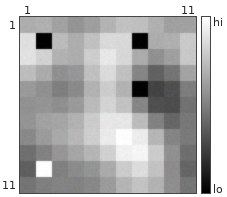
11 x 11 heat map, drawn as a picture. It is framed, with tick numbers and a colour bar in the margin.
No overall slope runs across the table. Four lone cells stand out: one far higher and three far lower than their neighbours. The middle right is the ninth with the lowest average. The middle left is the smoothest part.
